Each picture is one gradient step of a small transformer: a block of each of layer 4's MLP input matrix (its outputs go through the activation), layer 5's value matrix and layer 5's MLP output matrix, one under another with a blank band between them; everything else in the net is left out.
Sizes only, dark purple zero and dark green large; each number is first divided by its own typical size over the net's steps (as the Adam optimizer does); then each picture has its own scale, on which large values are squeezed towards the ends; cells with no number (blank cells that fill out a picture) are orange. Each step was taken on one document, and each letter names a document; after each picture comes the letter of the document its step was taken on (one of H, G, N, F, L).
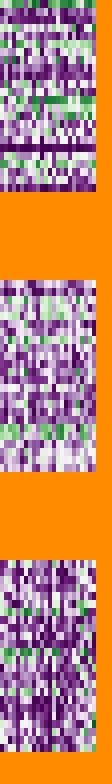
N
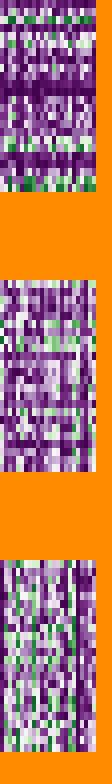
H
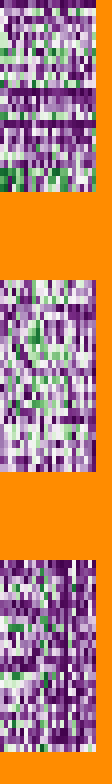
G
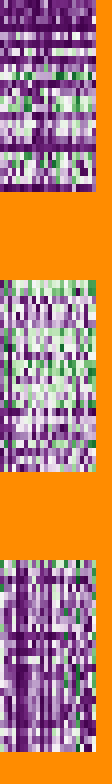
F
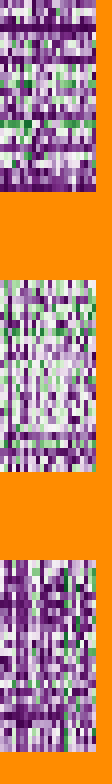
F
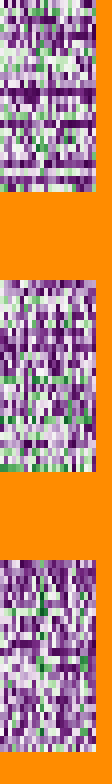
G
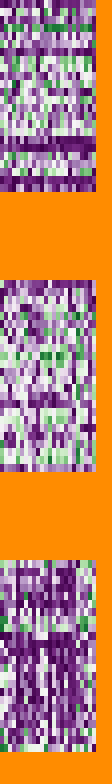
N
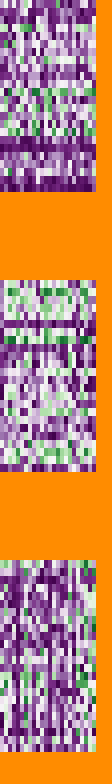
N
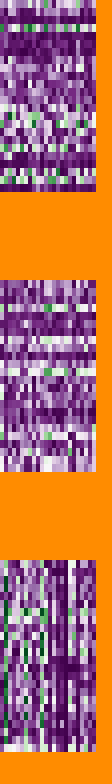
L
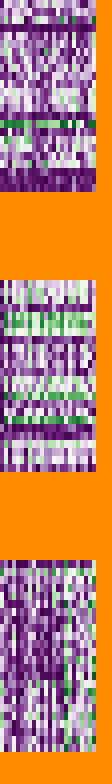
F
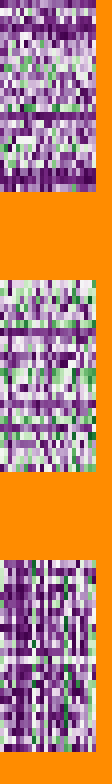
F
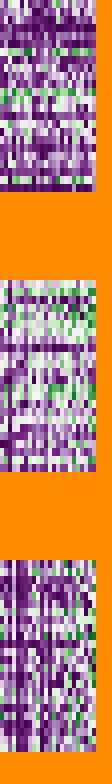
F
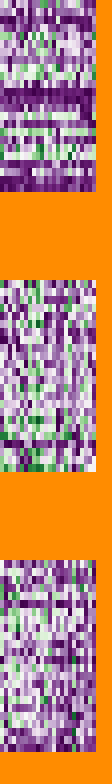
G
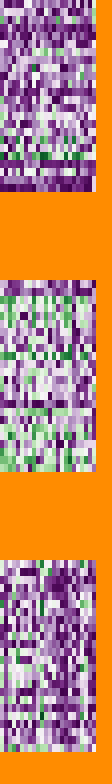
G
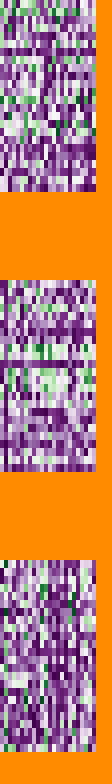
L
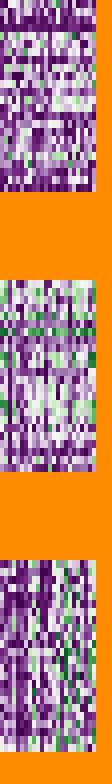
F
